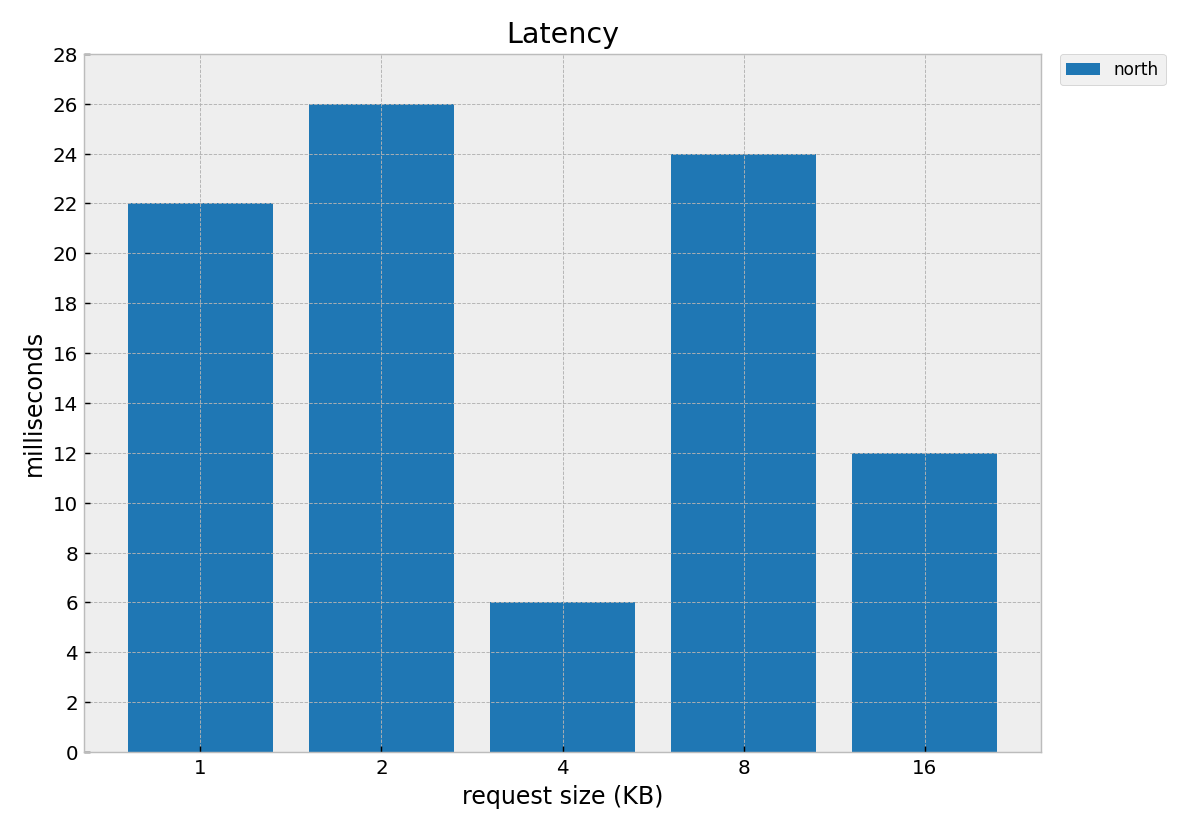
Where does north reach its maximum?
2
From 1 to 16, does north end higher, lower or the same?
lower
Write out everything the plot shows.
Title: Latency
x-axis: request size (KB), ticks 1 2 4 8 16
y-axis: milliseconds, ticks 0 2 4 6 8 10 12 14 16 18 20 22 24 26 28
Legend: north
Values:
north: 22 26 6 24 12
